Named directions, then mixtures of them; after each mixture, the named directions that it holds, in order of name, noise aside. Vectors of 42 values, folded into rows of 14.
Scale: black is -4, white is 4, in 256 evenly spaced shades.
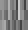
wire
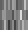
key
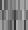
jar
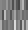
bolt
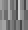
wire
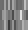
key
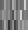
key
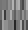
bolt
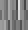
wire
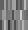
key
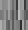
bolt, wire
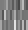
bolt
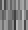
jar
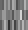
key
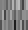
bolt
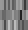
key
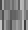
bolt, jar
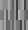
bolt, wire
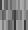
jar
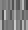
bolt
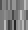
jar, key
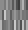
bolt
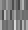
bolt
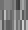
bolt, key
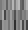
bolt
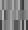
bolt, jar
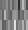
bolt, wire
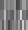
bolt, key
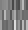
bolt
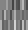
bolt
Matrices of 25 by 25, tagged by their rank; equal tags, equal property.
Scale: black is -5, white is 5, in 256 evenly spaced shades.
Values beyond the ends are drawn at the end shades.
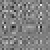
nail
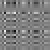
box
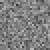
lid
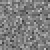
lid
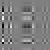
box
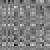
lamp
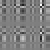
box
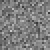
lid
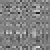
nail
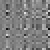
lamp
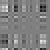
box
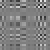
box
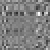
nail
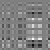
box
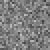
lid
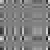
box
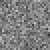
lid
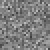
lid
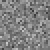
lid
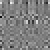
nail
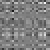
lamp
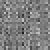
nail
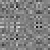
nail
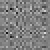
nail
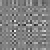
lamp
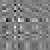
lamp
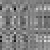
lamp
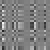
box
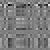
lamp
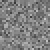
lid
